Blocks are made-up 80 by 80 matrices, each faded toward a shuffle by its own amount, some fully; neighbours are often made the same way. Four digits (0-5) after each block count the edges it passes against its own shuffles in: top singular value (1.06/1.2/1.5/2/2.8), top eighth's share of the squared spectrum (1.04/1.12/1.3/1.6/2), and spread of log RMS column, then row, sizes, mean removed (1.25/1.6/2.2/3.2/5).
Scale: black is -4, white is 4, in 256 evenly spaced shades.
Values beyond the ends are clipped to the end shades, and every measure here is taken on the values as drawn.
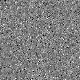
3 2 1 0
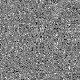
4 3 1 1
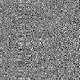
4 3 2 2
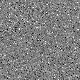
0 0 0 0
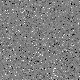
2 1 0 0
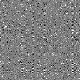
4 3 2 2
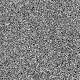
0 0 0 0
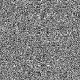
3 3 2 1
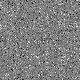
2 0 0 0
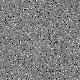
1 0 0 0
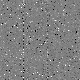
3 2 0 0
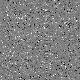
2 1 0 0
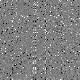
4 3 1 1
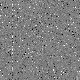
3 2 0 0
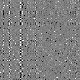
5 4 3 2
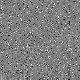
3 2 1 0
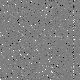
3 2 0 0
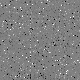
2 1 0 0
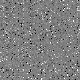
3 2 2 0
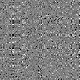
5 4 2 2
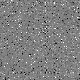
3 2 1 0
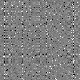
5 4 2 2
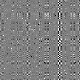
5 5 3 3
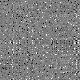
4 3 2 1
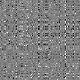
5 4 3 2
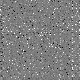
3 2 1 0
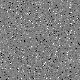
3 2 1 0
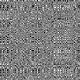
5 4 3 3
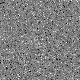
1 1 0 0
